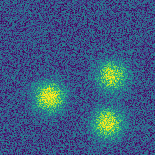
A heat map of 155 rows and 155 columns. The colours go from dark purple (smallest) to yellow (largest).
On average the colour sits 30% of the way up the scale. Three bumps rise from the field. Neither half mirrors the other.
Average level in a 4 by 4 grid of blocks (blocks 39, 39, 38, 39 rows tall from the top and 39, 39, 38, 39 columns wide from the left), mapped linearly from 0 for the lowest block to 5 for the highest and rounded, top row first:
0 0 0 0 / 0 0 2 1 / 1 5 3 1 / 0 0 4 1
